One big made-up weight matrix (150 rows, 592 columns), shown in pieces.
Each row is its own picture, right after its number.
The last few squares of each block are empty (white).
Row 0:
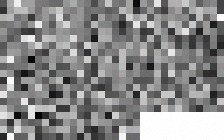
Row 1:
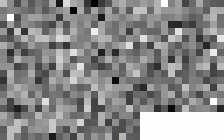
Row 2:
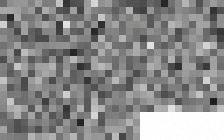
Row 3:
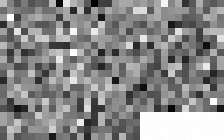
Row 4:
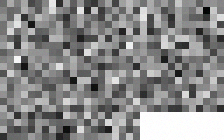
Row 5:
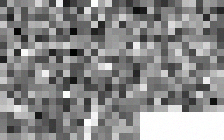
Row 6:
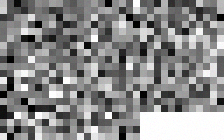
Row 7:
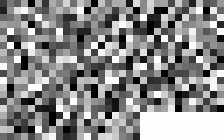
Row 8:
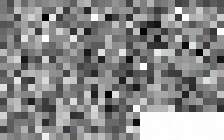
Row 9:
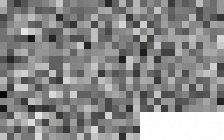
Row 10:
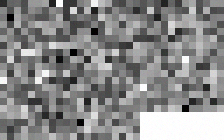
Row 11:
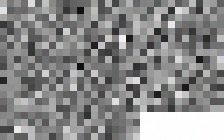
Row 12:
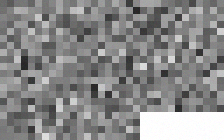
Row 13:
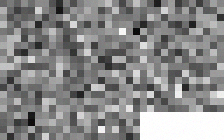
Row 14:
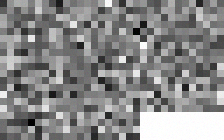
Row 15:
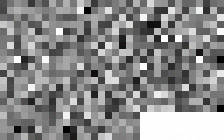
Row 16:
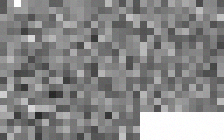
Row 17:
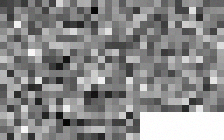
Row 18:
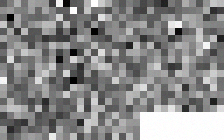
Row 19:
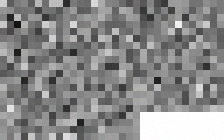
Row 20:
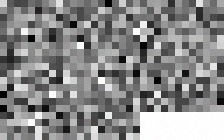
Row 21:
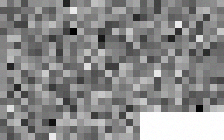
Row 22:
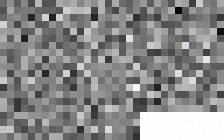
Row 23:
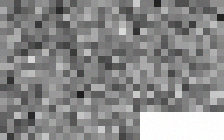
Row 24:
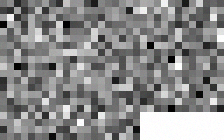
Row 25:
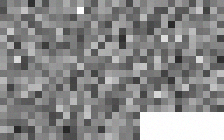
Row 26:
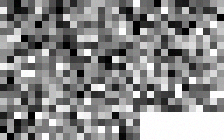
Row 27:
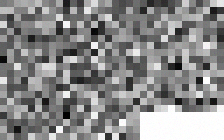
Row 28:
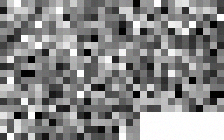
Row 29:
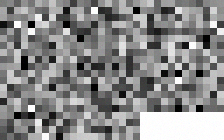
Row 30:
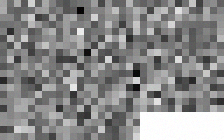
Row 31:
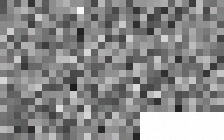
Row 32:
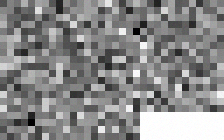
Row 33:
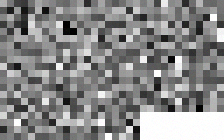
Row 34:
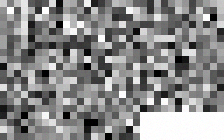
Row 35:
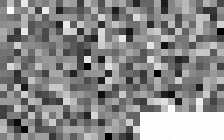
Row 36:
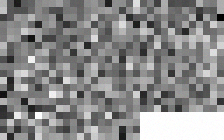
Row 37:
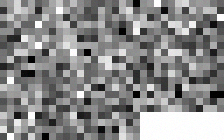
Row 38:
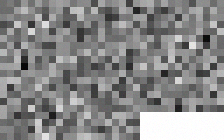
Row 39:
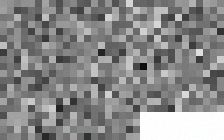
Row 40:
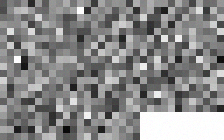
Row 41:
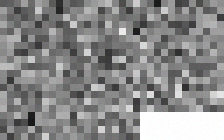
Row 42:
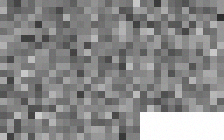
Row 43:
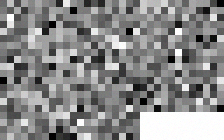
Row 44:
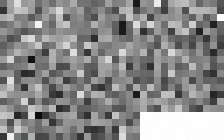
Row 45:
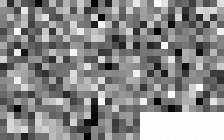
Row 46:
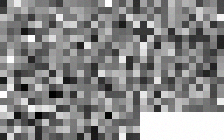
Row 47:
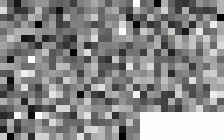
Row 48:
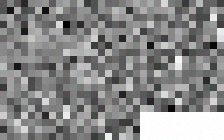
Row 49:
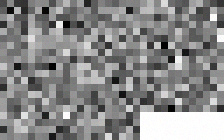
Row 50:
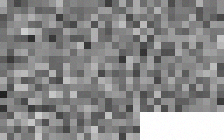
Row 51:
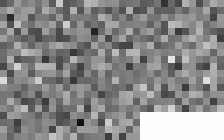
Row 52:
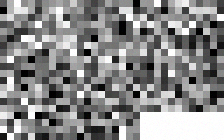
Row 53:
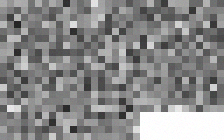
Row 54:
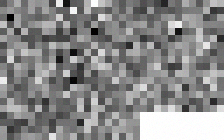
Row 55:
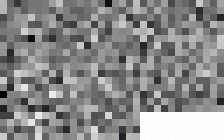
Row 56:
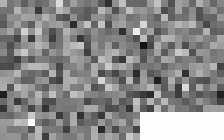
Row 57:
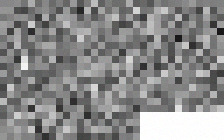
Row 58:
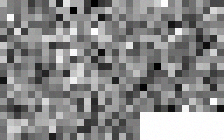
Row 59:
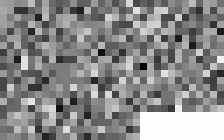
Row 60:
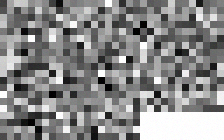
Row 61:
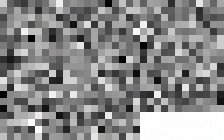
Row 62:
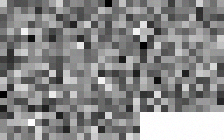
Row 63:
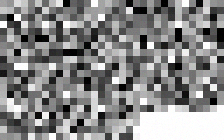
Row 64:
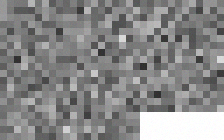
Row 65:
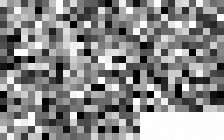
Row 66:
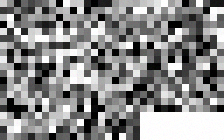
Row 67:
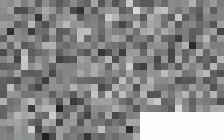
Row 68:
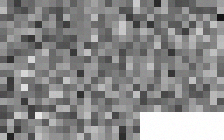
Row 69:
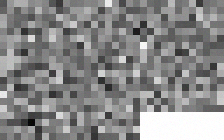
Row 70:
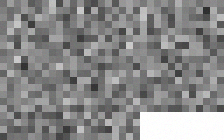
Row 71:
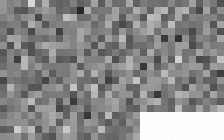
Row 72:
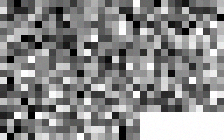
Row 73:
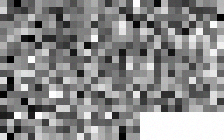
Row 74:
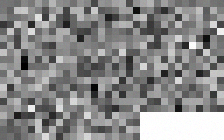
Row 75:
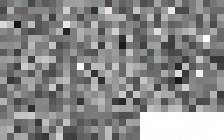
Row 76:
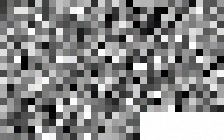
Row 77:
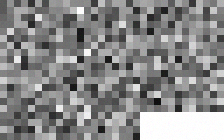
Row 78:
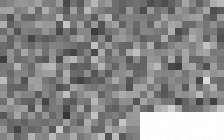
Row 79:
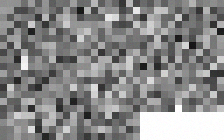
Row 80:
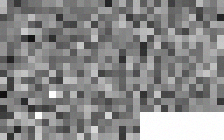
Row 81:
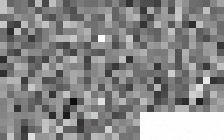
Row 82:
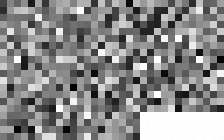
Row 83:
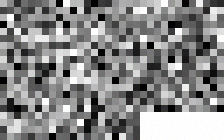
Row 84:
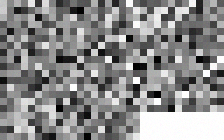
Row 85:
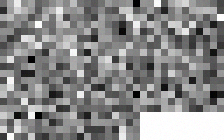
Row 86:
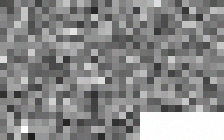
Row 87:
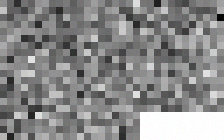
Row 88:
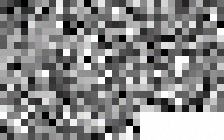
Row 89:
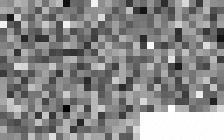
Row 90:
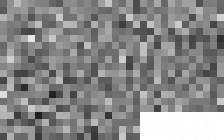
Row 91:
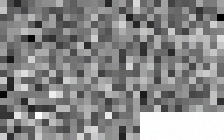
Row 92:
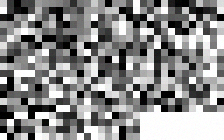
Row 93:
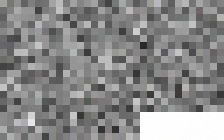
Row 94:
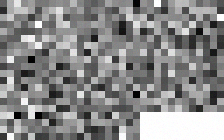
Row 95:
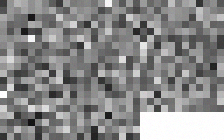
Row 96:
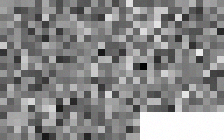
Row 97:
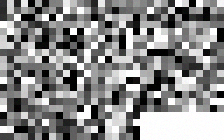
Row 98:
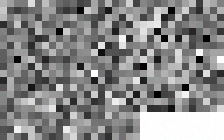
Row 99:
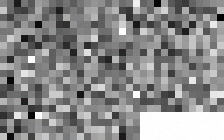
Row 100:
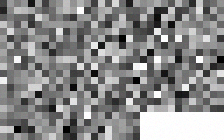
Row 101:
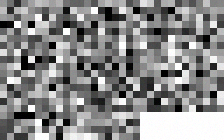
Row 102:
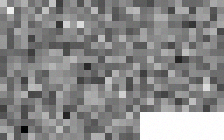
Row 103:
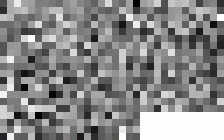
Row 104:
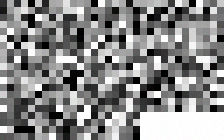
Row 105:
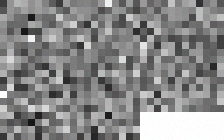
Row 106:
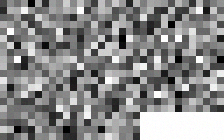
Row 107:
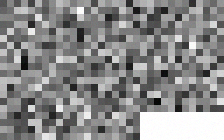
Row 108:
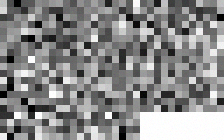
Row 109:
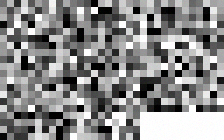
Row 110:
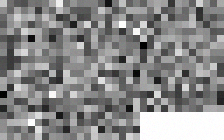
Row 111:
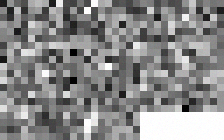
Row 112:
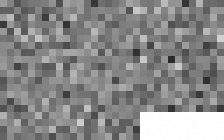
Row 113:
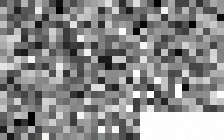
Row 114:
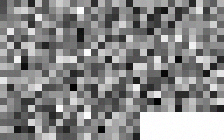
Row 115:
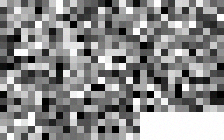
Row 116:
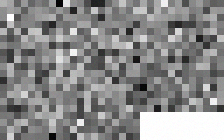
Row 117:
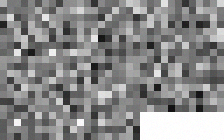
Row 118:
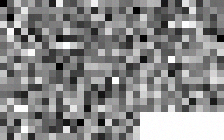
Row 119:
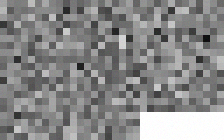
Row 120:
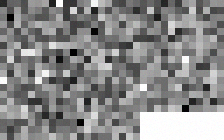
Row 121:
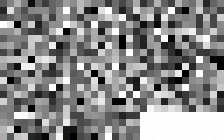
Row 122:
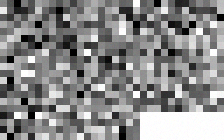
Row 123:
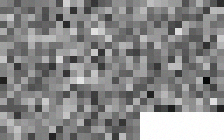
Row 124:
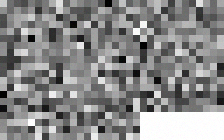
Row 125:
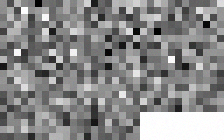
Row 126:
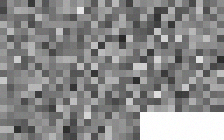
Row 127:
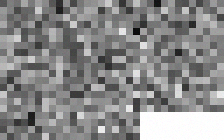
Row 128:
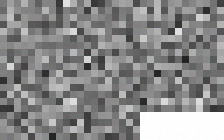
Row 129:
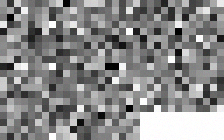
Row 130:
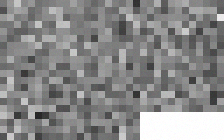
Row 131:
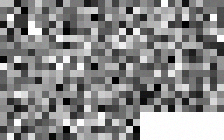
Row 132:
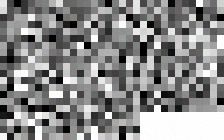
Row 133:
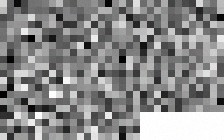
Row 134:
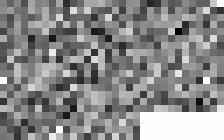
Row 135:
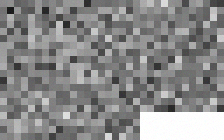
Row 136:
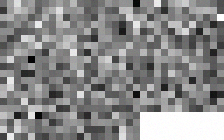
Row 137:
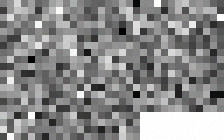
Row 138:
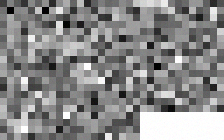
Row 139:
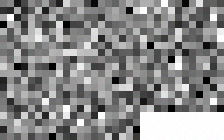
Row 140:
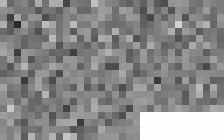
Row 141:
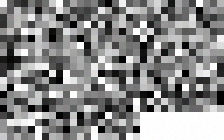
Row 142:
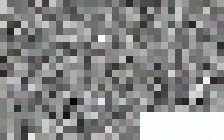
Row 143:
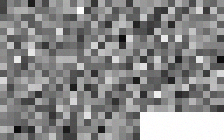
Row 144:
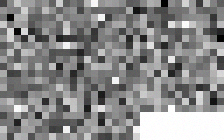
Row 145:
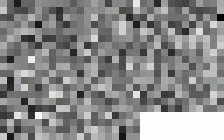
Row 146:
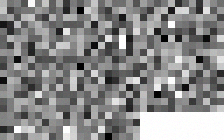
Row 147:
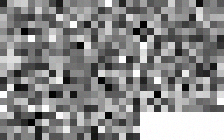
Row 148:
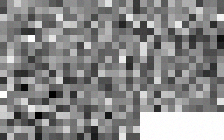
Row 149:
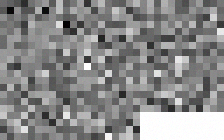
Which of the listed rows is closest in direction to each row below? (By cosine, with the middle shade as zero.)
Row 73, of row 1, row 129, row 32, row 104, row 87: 87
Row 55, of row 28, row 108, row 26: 108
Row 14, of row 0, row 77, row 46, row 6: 46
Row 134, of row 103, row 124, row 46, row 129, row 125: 129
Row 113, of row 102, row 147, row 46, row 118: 147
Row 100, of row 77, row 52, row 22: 77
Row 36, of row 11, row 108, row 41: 108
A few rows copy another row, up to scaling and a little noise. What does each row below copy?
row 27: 78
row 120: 10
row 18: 54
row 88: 149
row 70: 4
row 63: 89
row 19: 140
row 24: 139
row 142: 81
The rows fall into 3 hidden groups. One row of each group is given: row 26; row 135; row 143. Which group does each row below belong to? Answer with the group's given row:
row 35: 135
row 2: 135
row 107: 143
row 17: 135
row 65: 26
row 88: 135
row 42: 26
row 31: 143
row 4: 143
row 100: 143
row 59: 143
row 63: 135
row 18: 135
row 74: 143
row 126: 143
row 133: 26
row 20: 26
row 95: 26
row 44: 26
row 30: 143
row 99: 26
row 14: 26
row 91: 26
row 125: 135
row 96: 143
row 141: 26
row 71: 143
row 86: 135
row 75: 143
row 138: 135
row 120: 135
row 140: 135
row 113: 26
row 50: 26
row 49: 135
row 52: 26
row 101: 143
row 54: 135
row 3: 135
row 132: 26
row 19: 135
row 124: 26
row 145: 26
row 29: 143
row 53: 135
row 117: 135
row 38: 143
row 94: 26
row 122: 26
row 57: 143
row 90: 26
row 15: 143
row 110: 26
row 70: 143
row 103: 26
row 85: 26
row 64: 143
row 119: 143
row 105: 26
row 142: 135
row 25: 143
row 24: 135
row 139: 135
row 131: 135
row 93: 26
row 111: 135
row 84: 143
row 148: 26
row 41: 26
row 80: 26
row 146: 143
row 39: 143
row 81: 135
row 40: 143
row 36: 26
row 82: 143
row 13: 26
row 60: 26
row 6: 26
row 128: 135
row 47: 26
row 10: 135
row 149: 135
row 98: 143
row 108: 26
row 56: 26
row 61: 26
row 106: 143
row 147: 26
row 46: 26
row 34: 135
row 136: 26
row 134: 135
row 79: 143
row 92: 26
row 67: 143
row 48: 135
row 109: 143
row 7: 143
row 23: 26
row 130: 26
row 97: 143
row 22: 143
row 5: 135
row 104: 143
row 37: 26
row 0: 26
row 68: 26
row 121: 143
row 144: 135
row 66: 135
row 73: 26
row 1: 135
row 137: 26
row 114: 143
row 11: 143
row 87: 26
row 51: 135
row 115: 26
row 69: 26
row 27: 135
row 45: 135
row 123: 135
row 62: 26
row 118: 135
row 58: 135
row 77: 143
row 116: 135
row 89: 135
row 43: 135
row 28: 26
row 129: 135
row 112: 135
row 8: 143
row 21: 135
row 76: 143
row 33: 135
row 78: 135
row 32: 26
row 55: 26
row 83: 135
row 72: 26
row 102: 135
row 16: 26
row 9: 26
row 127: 26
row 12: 143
